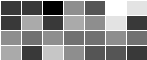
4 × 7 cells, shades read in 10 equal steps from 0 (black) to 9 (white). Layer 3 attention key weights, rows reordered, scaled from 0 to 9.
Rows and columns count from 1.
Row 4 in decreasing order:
7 6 5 3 3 2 2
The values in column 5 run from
3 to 5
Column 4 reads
5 6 4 5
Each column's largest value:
6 6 7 6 5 9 8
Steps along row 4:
down up down down same down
